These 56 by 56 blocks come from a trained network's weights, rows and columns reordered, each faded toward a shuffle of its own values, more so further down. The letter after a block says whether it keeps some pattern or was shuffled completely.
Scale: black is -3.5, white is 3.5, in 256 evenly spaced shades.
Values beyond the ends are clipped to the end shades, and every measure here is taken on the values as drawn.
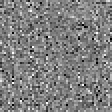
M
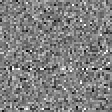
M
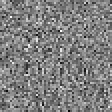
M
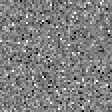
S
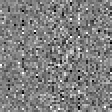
M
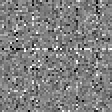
M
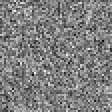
S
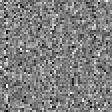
M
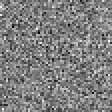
S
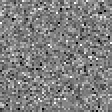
S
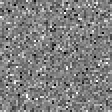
S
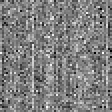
M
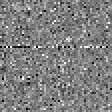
M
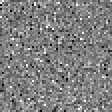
S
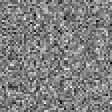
M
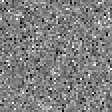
S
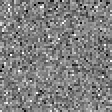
S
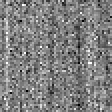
M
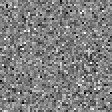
S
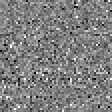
M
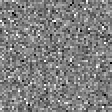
S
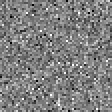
S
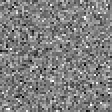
S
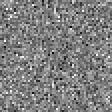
S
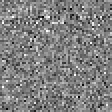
M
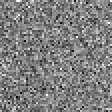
S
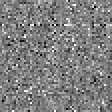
M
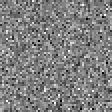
S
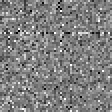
M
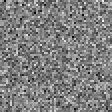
S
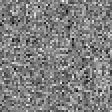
M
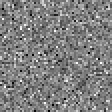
S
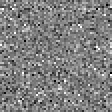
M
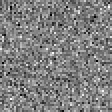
S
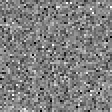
S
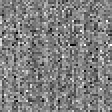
M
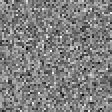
S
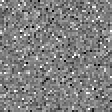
S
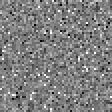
S
